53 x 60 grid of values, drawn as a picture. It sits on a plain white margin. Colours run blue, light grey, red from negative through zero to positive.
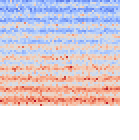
Values rise toward the bottom. Horizontal stripes repeat 10 times down the table. The histogram is bell-shaped. No row or column stands out.
